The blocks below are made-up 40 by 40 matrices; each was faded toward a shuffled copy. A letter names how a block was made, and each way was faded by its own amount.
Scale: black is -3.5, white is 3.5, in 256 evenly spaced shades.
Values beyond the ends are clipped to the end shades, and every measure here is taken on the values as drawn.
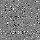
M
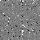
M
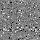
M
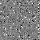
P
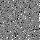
P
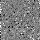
P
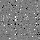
M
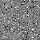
P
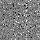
P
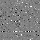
M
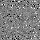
M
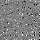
M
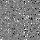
M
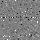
M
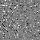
P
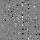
M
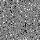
P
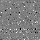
M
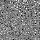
P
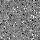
P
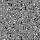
P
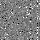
P
